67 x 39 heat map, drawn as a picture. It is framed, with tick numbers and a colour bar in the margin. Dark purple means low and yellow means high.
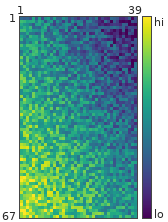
The top right is the ninth with the lowest average. No row or column stands out. No regular stripes run through it. There is an overall slope up to the bottom left. The ninth with the highest average is the bottom left.
